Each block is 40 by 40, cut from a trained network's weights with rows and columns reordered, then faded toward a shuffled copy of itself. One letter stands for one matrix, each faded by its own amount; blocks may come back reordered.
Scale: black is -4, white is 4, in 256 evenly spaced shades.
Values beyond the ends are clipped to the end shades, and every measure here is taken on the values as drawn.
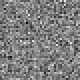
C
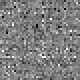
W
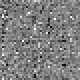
W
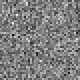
C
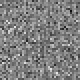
C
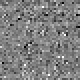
W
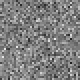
C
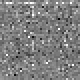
W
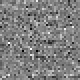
W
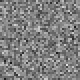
C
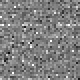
W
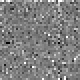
W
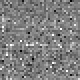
W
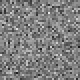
C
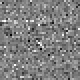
W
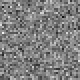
C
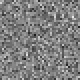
C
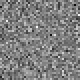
C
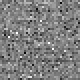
W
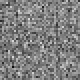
C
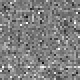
W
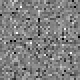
W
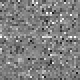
W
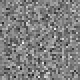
C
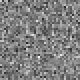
C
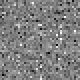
W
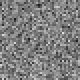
C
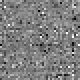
W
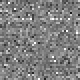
W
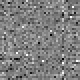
W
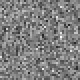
C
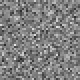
C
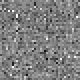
W
